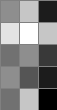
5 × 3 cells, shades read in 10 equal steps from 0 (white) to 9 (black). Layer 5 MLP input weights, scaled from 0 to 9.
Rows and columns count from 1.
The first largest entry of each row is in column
3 3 3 3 3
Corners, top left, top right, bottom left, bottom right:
4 8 5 9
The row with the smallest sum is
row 2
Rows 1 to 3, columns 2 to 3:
2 8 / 0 2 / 4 7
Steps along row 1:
down up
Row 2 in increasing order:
0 1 2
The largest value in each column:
5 6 9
